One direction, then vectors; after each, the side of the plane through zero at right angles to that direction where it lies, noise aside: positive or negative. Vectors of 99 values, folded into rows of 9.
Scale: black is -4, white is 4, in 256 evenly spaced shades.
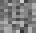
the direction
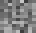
positive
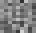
negative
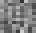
negative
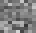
positive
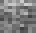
positive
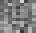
positive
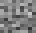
negative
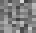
positive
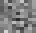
positive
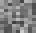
negative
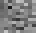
positive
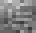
negative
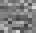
positive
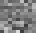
positive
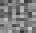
positive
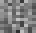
negative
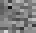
positive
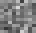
negative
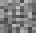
negative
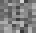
positive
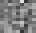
positive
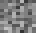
positive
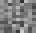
negative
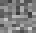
positive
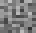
negative
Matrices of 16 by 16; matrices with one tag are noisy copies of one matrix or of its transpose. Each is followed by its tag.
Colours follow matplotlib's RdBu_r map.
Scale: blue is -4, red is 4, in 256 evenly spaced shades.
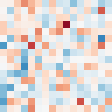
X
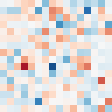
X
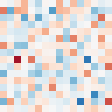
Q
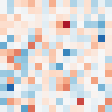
X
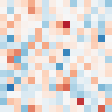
X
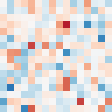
X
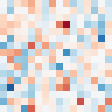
X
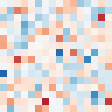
Q
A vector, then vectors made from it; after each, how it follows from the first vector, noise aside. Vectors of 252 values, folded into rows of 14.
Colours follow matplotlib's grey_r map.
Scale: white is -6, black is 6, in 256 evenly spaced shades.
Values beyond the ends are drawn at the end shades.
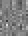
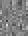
copied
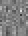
reversed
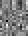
scaled up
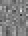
reversed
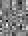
scaled up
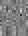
reversed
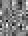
scaled up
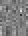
reversed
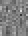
reversed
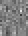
reversed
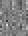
copied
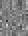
copied
